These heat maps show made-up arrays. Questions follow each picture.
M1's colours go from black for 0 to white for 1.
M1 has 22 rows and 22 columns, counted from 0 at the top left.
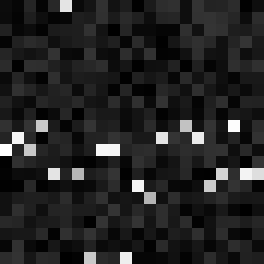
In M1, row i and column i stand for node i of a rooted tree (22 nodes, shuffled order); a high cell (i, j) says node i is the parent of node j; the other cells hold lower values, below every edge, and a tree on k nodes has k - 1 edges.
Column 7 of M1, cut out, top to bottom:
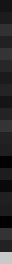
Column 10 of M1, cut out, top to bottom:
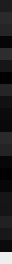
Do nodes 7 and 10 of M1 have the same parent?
yes
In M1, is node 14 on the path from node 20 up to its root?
yes
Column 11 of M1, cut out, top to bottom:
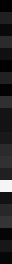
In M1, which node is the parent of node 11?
15
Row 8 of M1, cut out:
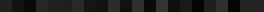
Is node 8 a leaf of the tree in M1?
yes
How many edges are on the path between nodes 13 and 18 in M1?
6
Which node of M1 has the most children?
14
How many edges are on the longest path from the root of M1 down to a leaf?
8
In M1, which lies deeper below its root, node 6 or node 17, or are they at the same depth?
node 17
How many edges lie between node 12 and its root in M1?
6
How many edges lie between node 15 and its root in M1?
3
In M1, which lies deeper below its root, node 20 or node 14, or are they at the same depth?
node 20
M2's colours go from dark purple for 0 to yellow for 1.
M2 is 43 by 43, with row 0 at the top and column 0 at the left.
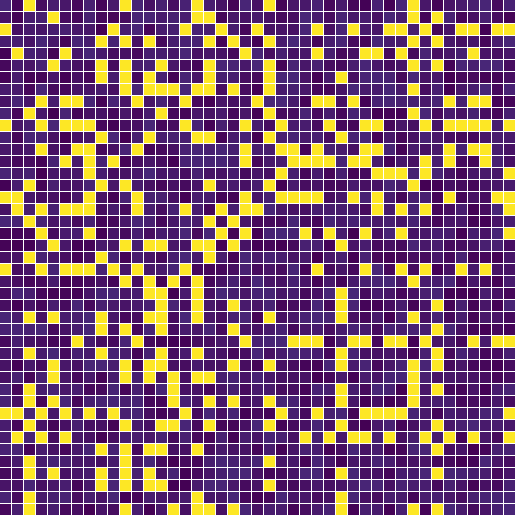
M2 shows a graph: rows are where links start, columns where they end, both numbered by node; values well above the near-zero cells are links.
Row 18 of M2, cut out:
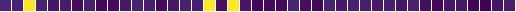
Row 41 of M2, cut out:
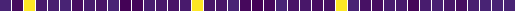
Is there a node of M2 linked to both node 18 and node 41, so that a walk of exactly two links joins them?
yes
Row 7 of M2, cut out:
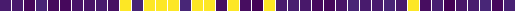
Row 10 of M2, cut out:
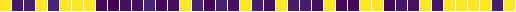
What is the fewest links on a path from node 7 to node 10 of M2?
1
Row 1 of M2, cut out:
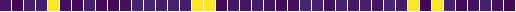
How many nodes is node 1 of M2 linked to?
5
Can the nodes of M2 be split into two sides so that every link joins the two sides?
yes
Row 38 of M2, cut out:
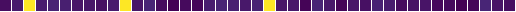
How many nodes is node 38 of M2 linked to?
3
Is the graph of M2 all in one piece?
yes
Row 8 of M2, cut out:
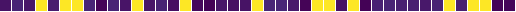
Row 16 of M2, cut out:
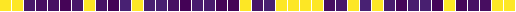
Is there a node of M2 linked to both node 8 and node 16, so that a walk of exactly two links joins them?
yes
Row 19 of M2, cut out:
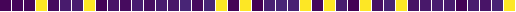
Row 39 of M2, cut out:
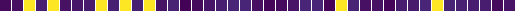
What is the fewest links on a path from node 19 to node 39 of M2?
3
